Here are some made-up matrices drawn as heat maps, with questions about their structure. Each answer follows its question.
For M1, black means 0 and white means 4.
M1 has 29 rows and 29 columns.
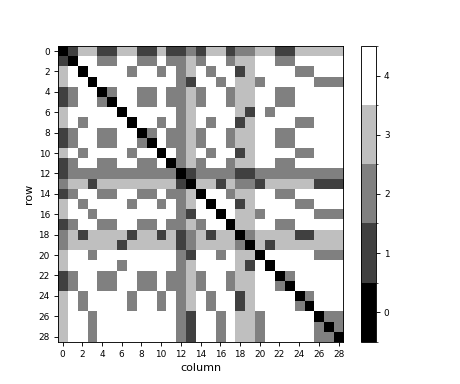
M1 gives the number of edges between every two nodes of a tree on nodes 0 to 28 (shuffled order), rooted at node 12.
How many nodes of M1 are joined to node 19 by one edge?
3
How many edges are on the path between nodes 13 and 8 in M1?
3
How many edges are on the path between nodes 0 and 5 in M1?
1
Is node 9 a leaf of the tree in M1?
yes
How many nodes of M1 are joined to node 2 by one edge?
1
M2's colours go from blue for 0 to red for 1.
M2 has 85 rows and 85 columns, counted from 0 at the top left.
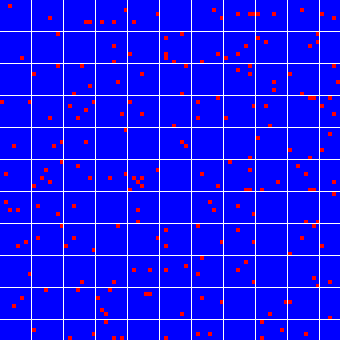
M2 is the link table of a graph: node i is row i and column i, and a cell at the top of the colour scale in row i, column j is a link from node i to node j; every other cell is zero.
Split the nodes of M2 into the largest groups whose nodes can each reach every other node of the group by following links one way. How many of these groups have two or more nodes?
1
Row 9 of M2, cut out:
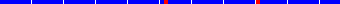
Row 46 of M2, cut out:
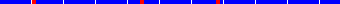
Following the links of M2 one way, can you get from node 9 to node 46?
yes
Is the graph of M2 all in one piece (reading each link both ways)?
no
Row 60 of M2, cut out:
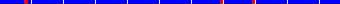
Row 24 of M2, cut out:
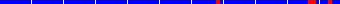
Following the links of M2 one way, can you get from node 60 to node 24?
yes
